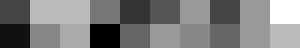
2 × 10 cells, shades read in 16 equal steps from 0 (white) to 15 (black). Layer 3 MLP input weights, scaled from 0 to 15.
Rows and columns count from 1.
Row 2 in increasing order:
4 5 6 6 7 7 9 9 14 15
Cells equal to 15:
1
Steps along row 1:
down same up up down down up down down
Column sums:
25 11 9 23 21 16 13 20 12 4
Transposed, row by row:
11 14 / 4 7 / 4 5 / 8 15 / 12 9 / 10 6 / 6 7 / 11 9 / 6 6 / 0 4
